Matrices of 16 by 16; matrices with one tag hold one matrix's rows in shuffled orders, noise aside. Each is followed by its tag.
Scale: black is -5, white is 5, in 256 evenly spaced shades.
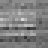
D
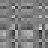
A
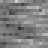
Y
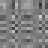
A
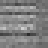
D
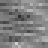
Y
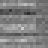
D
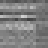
D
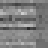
D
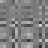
A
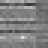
D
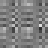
A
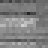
D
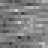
Y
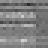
D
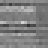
D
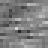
Y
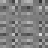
A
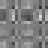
A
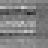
D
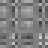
A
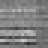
D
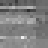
D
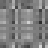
A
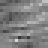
Y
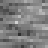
Y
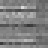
D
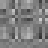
A
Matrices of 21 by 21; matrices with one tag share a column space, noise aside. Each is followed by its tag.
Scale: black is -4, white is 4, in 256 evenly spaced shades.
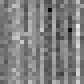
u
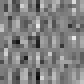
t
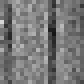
u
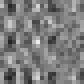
t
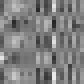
t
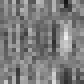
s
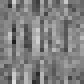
s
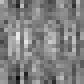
s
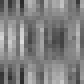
s
